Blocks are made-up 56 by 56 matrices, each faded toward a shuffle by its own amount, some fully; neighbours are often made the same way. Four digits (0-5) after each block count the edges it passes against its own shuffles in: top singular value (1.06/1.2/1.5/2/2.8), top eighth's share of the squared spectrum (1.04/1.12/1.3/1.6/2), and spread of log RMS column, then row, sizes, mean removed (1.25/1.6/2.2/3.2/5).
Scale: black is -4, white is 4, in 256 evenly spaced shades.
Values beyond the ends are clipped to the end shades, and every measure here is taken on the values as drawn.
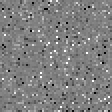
2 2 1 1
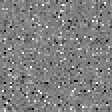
3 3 1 1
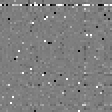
4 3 0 1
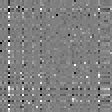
5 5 2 2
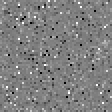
2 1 0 0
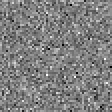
1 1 0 0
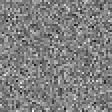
2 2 0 0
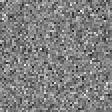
0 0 0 0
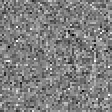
0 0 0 0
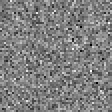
1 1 0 0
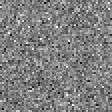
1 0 0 0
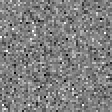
0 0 0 0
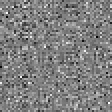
3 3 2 1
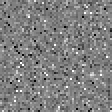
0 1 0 0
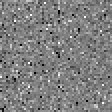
1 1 1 0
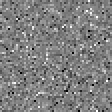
0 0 0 0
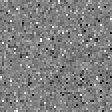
0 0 0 0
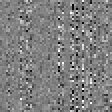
2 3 4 0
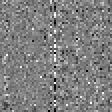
3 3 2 0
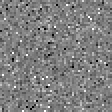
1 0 0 0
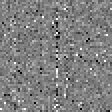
2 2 1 0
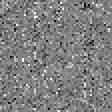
1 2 2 0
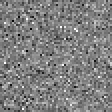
0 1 1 0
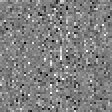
1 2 2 0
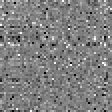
4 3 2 2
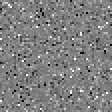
1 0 0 0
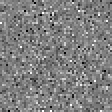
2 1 0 0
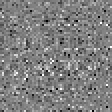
4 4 2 2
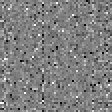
3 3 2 0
